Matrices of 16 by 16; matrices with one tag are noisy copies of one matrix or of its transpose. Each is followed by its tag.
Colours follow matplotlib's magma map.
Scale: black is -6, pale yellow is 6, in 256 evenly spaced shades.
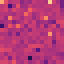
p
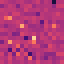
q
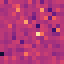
q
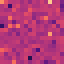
p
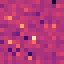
q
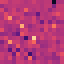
q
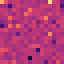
p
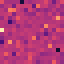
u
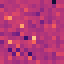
q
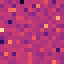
u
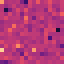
p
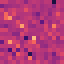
q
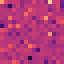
p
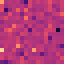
p
